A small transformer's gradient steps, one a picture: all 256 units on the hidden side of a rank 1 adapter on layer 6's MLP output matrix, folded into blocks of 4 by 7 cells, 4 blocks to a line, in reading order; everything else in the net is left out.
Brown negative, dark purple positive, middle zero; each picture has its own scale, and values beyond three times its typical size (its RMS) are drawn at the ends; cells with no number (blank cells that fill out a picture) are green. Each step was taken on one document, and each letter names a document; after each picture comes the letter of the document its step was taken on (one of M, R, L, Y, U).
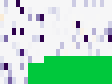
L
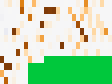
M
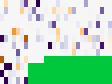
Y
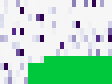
L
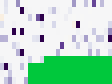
L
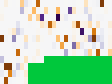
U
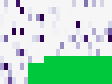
L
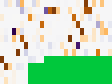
M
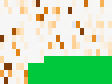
U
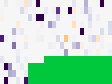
U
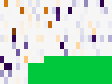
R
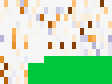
U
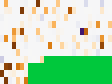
Y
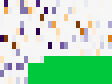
Y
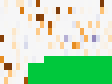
U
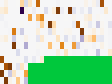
U
